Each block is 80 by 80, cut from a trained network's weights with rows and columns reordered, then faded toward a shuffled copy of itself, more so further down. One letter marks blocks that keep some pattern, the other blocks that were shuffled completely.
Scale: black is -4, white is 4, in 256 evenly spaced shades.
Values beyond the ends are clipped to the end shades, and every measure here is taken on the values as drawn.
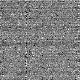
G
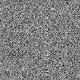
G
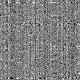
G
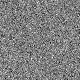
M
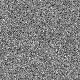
M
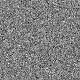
M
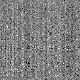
G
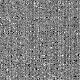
G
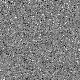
M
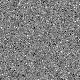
M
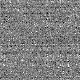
G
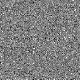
G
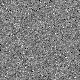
M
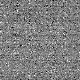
G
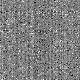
G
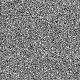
M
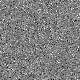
M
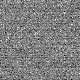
G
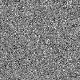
G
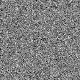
G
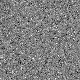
M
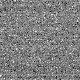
G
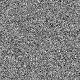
G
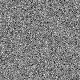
M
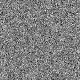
G
